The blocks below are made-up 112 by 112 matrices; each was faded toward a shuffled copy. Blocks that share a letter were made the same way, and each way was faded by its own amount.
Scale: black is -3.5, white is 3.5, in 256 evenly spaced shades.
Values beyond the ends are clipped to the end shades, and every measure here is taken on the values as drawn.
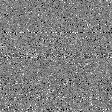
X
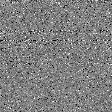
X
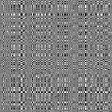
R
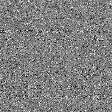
X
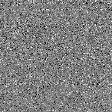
X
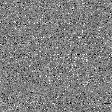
X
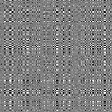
R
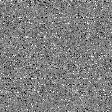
X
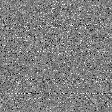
X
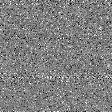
X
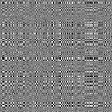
R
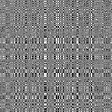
R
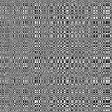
R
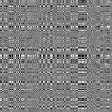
R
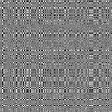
R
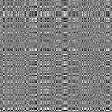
R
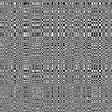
R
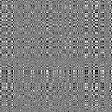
R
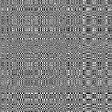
R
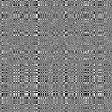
R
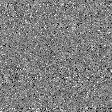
X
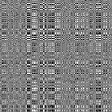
R
